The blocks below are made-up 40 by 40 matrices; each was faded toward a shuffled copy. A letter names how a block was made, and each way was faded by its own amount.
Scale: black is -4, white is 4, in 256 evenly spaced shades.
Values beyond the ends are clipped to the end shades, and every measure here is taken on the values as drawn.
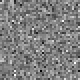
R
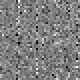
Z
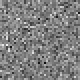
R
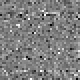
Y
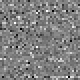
Y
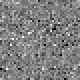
Y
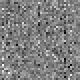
Z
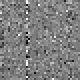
Z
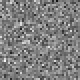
R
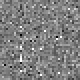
R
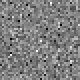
R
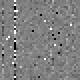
Z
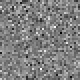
R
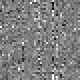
Z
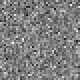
R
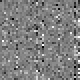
Z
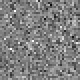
R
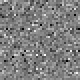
Y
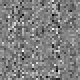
Z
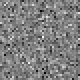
R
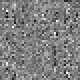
Z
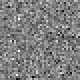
R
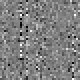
Z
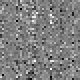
Z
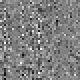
Z
